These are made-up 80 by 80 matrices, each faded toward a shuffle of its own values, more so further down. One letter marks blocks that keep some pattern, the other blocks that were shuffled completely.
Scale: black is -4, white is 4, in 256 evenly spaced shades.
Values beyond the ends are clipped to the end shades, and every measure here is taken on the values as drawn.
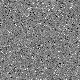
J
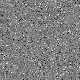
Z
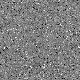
Z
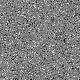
J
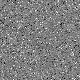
J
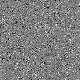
Z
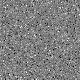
Z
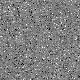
Z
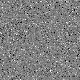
Z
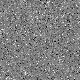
Z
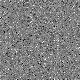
Z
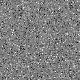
Z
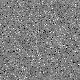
Z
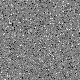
J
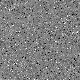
J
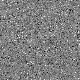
Z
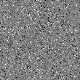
J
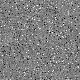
J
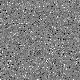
Z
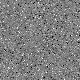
J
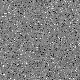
Z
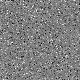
J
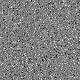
Z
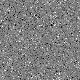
Z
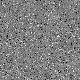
J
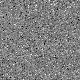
Z
